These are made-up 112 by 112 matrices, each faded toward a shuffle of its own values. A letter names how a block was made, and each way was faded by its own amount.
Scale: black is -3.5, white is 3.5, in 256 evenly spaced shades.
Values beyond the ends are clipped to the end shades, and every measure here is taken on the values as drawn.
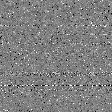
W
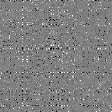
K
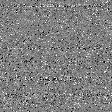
W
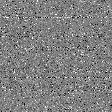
W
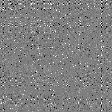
K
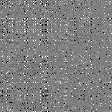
K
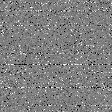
W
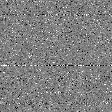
W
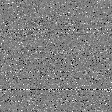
W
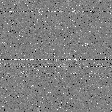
W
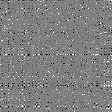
K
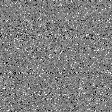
W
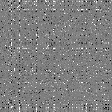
K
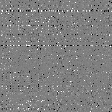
K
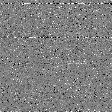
W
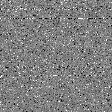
W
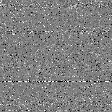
W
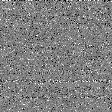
W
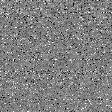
W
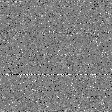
W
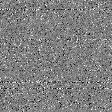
W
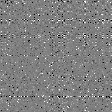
K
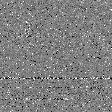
W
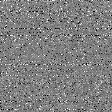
W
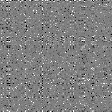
K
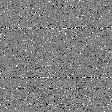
W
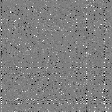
K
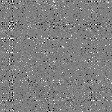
K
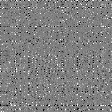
K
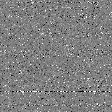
W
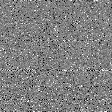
W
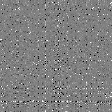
K
